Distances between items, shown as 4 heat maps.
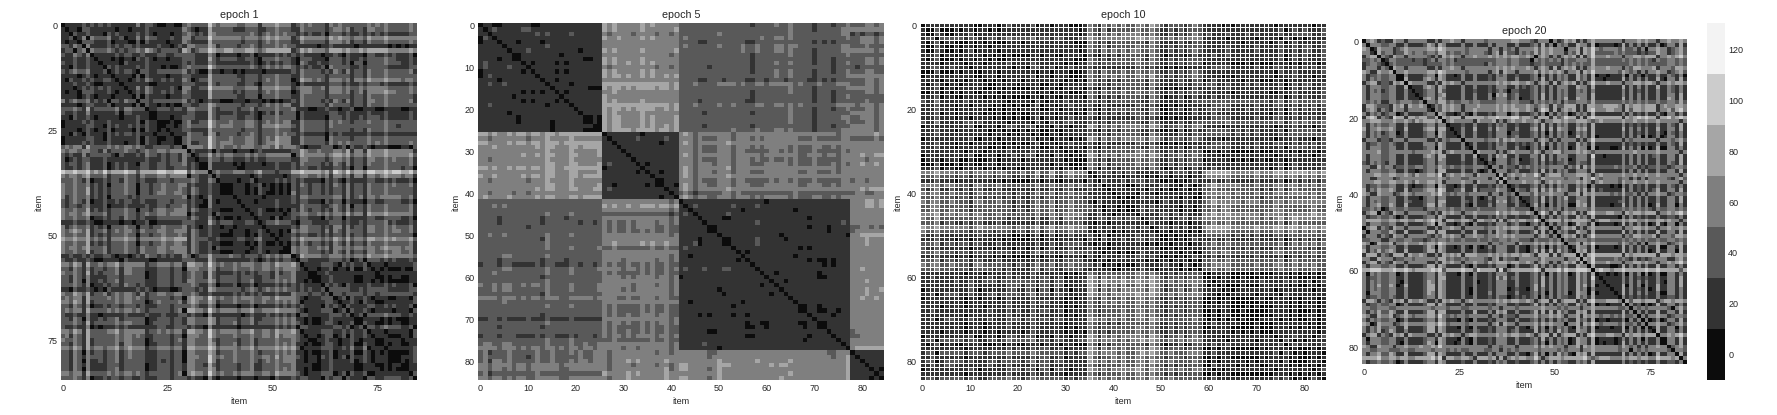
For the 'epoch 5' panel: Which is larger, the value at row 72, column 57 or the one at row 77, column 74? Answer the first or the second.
the second
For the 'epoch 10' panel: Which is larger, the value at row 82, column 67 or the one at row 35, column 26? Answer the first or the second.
the second
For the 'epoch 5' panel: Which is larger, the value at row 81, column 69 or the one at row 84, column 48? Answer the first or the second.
the first
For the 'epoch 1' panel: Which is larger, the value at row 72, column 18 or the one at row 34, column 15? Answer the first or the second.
the second
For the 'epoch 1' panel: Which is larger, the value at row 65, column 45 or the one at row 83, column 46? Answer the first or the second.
the first
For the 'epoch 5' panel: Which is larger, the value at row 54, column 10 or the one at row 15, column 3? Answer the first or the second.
the first
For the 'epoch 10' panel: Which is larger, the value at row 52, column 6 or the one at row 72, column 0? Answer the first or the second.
the first
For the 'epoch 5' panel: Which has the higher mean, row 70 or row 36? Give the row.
36
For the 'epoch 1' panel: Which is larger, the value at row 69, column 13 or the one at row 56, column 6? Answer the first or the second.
the second
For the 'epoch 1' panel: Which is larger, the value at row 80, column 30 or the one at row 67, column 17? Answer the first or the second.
the first
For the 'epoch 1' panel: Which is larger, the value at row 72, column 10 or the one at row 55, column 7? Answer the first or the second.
the second
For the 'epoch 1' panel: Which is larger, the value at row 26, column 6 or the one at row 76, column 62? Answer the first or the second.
the first
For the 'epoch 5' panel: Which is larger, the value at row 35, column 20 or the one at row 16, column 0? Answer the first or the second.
the first
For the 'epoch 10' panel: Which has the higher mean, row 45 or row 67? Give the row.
45
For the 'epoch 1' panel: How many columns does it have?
85
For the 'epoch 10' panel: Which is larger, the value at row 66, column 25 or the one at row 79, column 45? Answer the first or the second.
the second
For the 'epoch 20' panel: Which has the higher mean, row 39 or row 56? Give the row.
56
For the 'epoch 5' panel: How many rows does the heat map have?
85
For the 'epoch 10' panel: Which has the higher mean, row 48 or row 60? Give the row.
48
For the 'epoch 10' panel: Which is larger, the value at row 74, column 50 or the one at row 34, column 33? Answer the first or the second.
the first
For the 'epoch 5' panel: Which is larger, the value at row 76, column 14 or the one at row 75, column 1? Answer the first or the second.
the first
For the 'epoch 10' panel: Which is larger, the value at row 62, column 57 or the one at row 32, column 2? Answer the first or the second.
the first
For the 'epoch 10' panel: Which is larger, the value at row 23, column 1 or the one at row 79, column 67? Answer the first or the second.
the first
